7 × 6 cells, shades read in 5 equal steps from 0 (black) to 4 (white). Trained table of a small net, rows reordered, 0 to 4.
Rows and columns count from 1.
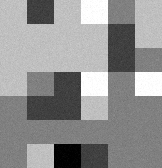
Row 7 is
2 3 0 1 2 2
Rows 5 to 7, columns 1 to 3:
2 1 1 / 2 2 2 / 2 3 0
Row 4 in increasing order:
1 2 2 3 4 4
